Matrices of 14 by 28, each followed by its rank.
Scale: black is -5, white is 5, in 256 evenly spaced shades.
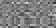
three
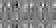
two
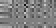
two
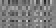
two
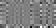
two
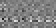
three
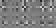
two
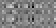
two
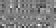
three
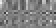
three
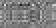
three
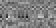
three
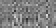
three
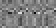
three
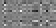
two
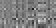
three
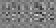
two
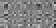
three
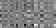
two
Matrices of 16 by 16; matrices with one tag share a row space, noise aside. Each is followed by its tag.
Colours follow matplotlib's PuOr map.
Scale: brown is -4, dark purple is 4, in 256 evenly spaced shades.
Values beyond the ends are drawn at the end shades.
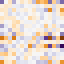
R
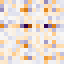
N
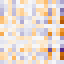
R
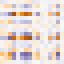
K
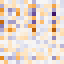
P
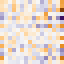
R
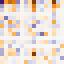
P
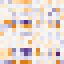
K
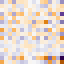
R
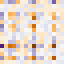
P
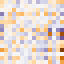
R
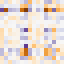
N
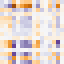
K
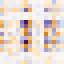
N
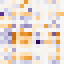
K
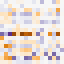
K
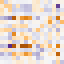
K
